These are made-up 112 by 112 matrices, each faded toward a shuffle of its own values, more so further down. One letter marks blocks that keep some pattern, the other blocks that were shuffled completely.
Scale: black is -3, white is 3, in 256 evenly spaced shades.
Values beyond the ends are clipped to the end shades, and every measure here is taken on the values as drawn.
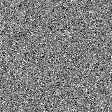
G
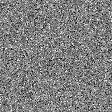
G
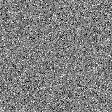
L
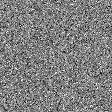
G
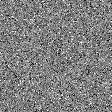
G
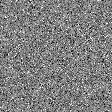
G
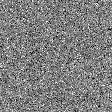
G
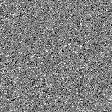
L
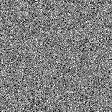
L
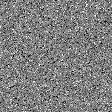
G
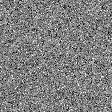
G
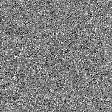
L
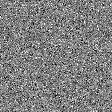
G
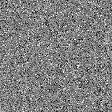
L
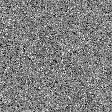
G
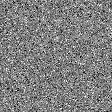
G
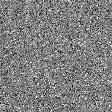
L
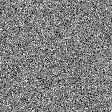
G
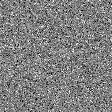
G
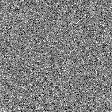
L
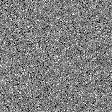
L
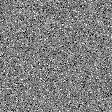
G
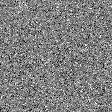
G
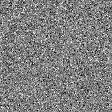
L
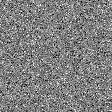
L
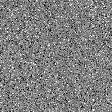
L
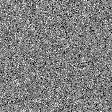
G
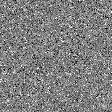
L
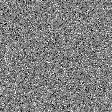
L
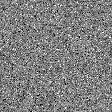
L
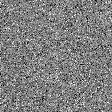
L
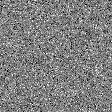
L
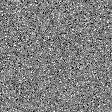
G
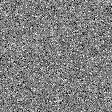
L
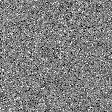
L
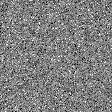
G
